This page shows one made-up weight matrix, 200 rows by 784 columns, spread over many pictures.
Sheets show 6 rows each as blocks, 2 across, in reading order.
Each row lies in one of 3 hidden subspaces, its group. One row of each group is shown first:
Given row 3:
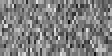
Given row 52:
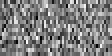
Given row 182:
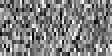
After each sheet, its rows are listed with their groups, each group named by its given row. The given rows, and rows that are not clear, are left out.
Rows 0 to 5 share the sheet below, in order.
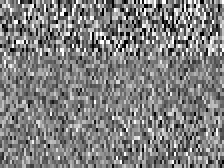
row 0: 52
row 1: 182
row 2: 52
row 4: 52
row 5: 182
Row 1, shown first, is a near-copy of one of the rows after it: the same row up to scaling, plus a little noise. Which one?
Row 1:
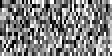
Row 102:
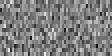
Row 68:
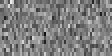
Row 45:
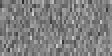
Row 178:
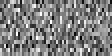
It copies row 45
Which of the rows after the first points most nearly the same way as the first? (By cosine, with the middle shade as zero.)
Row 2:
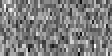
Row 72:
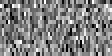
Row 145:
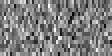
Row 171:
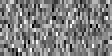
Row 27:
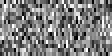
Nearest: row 27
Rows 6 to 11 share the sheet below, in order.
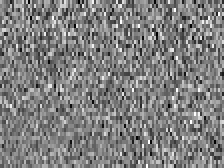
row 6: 182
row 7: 182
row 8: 3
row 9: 3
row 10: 52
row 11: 182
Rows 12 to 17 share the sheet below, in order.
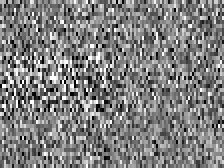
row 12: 182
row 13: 182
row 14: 182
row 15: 182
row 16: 182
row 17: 182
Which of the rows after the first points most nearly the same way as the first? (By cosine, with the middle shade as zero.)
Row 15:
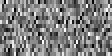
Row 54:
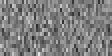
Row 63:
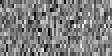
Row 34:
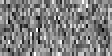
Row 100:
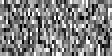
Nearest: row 34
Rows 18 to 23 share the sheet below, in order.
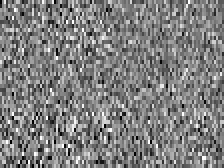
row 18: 182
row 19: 52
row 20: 52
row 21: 3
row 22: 3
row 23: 182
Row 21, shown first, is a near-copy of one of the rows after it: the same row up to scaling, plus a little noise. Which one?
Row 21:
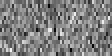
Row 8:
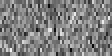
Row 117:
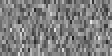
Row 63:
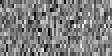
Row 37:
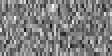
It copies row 8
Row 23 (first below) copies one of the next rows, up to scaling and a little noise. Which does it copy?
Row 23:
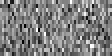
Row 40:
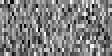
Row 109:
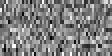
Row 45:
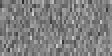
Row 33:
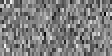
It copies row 40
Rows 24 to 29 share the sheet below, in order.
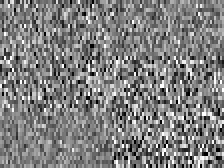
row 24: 182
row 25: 52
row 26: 182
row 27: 52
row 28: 3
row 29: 182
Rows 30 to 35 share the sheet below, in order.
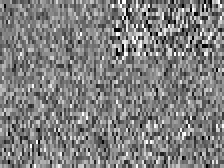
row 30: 52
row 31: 182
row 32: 52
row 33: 182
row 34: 182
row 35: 3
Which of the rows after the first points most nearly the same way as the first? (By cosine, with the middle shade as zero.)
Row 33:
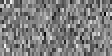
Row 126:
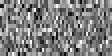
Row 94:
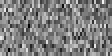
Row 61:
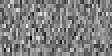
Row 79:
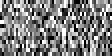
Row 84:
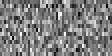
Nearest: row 61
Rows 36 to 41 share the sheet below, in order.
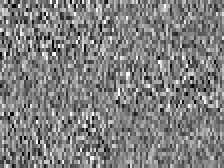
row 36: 52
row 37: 3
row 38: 52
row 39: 3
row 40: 182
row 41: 3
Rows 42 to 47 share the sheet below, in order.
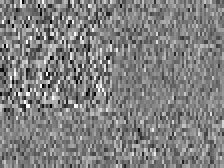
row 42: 182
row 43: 182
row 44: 52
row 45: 182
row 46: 182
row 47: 52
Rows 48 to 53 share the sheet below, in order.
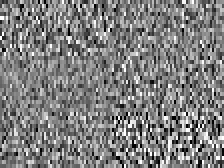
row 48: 3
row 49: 52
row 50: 3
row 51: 52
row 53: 52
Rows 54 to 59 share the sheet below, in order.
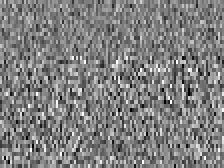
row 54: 52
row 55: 52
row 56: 52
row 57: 52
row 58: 182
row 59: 52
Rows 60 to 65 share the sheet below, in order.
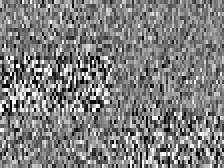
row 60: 182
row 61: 182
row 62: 182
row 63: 3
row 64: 3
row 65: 3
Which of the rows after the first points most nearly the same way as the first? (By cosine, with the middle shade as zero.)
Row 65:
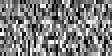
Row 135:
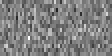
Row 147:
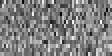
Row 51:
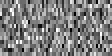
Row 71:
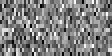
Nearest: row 51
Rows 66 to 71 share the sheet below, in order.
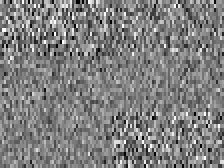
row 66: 182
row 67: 52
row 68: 182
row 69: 3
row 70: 3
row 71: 182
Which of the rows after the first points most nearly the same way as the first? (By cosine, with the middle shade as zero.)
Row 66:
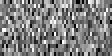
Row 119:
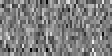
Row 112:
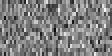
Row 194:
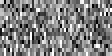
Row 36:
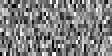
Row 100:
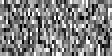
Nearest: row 194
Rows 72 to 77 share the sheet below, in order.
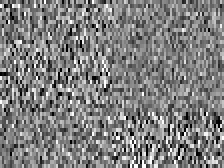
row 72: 52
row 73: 52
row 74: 3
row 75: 182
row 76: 52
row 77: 3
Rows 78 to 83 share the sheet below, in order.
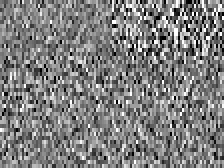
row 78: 182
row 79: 182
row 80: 52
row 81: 182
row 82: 3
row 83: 52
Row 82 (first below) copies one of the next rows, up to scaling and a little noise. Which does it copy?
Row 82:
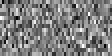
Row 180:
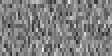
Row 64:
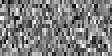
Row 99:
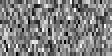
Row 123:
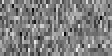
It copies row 64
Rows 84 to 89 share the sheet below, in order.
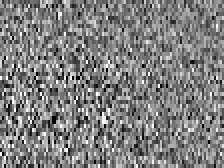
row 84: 3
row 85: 3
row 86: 182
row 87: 52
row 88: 3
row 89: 52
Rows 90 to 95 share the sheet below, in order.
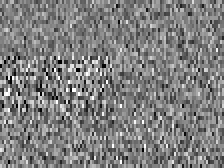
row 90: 3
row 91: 52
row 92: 52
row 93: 52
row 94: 52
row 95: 182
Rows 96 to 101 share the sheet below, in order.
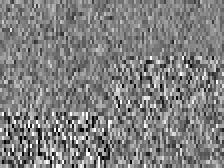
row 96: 3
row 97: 182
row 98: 3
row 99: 3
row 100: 182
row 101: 3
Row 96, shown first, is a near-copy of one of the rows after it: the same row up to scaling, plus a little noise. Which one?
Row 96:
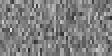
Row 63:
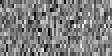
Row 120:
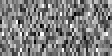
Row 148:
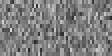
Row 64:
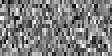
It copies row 148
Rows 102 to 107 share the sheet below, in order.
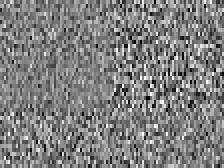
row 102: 182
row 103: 182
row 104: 3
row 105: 3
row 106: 182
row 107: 3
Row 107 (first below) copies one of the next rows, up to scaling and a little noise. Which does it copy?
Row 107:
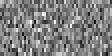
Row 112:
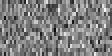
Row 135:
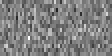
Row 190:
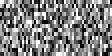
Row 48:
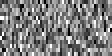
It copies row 190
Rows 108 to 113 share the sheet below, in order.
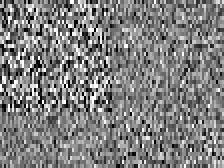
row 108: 52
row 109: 182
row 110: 182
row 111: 3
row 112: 3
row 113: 52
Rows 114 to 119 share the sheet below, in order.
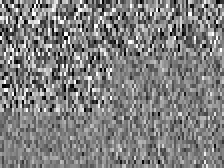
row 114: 3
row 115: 52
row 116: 182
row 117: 3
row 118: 52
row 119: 52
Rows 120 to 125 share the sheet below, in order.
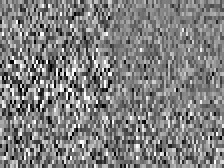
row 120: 3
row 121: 52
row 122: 3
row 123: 3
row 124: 3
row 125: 52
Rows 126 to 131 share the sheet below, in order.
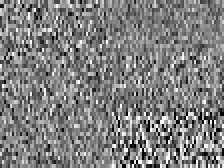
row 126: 52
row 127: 182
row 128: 182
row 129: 182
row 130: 52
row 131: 52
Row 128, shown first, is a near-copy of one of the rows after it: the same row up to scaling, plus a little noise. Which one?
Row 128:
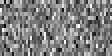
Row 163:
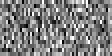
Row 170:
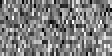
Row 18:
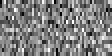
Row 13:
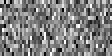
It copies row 13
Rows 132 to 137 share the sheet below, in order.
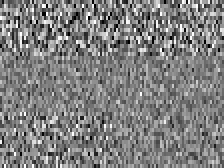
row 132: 3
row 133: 52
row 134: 52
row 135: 3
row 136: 3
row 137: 3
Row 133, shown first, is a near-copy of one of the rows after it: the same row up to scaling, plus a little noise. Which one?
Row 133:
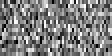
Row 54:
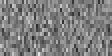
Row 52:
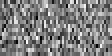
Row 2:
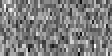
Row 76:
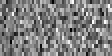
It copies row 52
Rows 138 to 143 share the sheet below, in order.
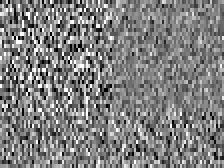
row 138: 52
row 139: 52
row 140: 3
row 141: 182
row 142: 182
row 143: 52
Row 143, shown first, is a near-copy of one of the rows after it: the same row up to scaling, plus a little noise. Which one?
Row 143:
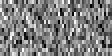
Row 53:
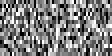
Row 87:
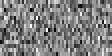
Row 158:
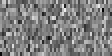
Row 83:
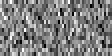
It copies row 83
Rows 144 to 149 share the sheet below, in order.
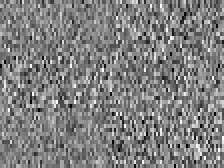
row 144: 182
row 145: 3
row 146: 52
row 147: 182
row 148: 3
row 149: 52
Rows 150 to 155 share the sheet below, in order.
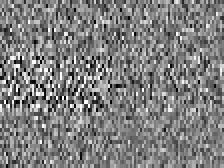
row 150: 3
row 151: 3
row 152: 182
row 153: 182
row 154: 3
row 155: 182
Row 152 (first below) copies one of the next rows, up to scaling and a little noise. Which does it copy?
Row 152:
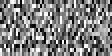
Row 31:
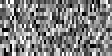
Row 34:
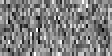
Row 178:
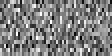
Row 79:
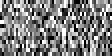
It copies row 178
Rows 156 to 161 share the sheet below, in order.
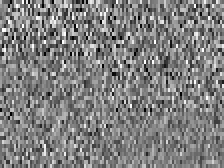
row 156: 182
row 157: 52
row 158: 52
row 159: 3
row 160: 182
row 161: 3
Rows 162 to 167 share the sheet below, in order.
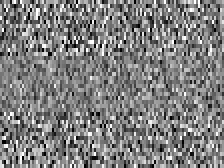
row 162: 52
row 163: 182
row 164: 3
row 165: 3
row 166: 182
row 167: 52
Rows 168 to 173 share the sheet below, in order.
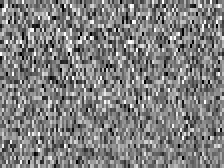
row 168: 52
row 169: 52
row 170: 182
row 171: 3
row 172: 3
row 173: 3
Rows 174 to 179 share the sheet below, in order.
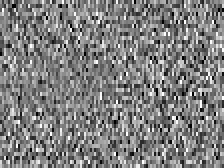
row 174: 52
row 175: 182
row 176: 52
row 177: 182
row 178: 182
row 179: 52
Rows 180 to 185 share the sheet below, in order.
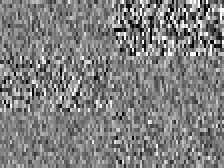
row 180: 3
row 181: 182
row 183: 3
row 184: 3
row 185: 182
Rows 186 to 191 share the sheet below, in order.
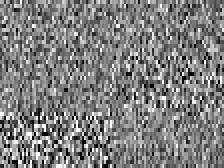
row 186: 182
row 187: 3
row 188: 3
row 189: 3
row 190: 3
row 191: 182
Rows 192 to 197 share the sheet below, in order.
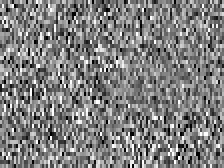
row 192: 3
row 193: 52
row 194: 182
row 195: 52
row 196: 182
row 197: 3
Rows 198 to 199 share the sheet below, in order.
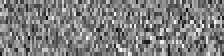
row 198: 52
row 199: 3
